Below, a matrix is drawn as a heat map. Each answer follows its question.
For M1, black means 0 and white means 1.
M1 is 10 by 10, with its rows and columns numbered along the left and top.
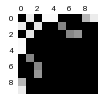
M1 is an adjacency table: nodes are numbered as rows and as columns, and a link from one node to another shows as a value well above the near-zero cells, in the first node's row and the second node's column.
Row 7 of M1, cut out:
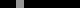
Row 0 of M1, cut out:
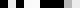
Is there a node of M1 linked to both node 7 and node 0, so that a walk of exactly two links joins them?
no
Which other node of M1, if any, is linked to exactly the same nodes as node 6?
node 7
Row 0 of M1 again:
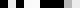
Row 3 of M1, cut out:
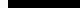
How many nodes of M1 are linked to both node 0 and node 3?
0
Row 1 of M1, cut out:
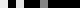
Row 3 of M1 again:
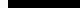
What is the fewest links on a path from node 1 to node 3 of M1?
2
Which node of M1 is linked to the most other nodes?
node 0
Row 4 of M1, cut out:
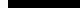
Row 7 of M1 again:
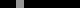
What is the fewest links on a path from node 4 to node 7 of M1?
4
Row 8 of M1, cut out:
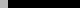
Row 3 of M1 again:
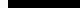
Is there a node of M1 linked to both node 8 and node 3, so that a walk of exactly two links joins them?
yes
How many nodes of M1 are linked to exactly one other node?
7
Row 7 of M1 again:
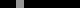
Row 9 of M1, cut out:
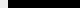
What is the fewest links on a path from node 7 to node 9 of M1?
4
